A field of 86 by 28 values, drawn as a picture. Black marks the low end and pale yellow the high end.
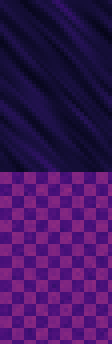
The table splits into 2 rows of 1 panel. Panel 1,1: very low, slanting down to the right, faint in contrast. Panel 2,1: low, checkered.
